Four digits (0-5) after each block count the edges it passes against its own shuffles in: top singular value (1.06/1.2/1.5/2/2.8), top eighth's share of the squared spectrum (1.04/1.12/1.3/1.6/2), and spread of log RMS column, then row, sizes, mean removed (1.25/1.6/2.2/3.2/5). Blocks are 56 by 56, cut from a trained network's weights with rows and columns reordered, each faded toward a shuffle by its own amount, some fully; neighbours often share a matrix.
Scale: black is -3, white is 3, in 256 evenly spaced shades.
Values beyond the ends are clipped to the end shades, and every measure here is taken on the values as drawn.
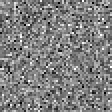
1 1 0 0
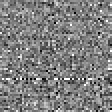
3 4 1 2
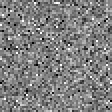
0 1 0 0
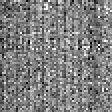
3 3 1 2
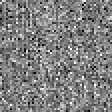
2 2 0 0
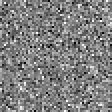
0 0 0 0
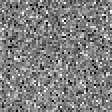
0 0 0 0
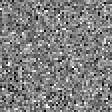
2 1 0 1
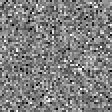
0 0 0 0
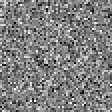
1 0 0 0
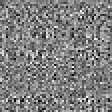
3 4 2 3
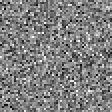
0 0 0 0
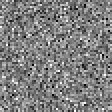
1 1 0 0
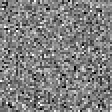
1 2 1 0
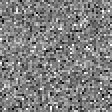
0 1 0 0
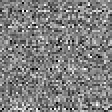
3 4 1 3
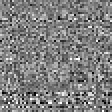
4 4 0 3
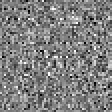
3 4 1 3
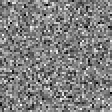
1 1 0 0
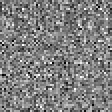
3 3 0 2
